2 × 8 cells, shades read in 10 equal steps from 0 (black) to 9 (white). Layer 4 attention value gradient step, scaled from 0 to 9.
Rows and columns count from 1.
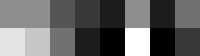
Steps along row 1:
same down down down up down up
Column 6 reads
5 9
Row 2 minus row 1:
3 2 1 -1 -1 4 -1 -2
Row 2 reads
8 7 4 1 0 9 0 2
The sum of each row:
26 31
